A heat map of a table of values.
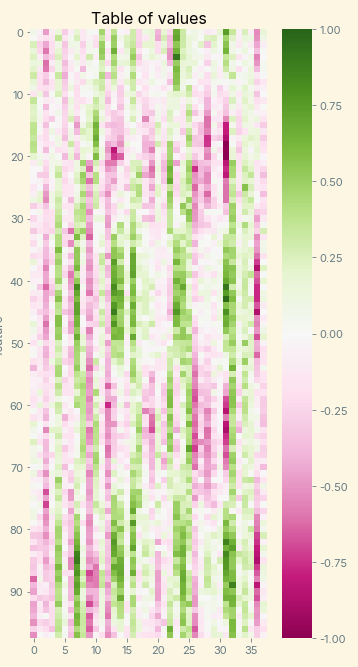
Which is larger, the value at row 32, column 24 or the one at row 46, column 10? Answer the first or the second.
the first
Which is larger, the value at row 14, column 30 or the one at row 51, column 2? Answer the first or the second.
the first
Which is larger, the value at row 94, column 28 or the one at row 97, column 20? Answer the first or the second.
the first
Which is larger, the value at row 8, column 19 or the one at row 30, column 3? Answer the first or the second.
the first
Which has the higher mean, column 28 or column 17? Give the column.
17
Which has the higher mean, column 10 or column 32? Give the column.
32
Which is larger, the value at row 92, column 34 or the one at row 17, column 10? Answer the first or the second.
the second
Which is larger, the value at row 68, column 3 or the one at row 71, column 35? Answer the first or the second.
the second
